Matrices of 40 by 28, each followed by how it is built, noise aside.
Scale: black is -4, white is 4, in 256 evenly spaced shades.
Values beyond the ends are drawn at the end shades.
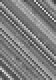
Toeplitz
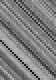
Toeplitz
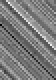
Toeplitz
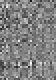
low rank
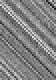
Toeplitz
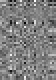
low rank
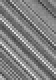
Toeplitz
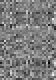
low rank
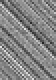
Toeplitz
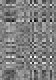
low rank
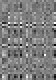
low rank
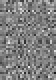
low rank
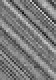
Toeplitz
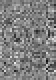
low rank
